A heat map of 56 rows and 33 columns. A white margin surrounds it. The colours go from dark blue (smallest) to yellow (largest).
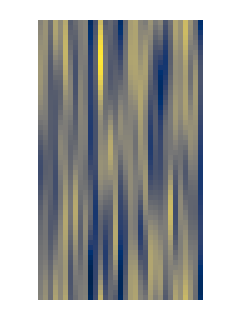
The bottom middle is the roughest part. The values follow a bell shape. Streaks run downward. No overall slope runs across the table.
